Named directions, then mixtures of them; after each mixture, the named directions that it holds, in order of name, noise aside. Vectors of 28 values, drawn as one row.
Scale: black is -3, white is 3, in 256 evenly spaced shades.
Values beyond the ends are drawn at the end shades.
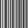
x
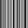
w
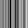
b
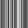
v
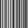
w, x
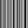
w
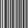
x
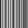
w, x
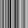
b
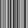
b, w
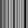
v, w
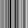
b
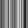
v, w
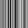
b, v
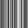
v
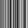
b, w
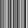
b, w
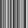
b, w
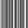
w
